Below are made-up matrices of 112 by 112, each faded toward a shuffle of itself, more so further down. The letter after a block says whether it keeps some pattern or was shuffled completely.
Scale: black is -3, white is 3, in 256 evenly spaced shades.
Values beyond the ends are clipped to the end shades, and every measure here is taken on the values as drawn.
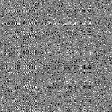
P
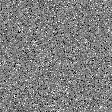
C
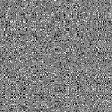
P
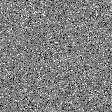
C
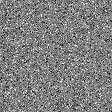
C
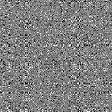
P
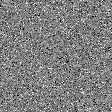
C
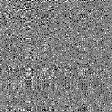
P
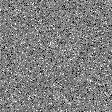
C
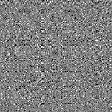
P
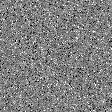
C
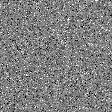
C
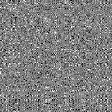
P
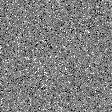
C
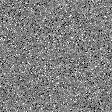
C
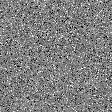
C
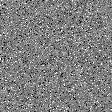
C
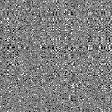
P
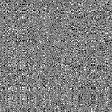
P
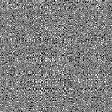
P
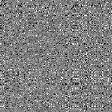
P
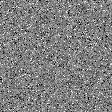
C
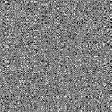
P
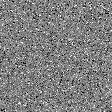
C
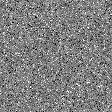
C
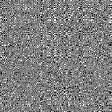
P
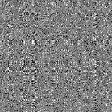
P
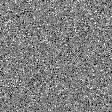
C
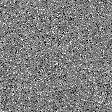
C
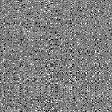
P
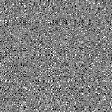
P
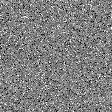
C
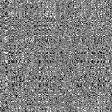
P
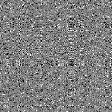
P
